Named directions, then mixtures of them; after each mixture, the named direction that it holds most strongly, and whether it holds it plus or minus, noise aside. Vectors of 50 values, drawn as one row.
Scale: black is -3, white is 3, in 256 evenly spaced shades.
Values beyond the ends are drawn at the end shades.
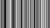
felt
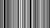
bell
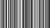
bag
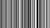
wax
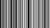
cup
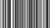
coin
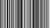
bag, minus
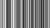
felt, minus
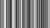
felt, minus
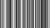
felt, minus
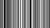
bell, plus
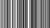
cup, minus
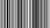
bag, minus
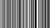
wax, minus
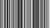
bag, minus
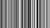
wax, plus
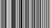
felt, plus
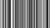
coin, plus
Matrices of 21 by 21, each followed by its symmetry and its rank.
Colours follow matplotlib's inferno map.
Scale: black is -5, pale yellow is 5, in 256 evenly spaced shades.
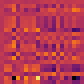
neither, rank two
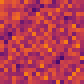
symmetric, full rank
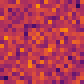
symmetric, full rank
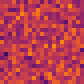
neither, full rank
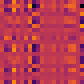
neither, rank two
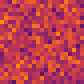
neither, full rank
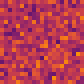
symmetric, full rank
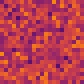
symmetric, full rank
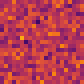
neither, full rank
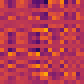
neither, rank two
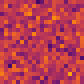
neither, full rank
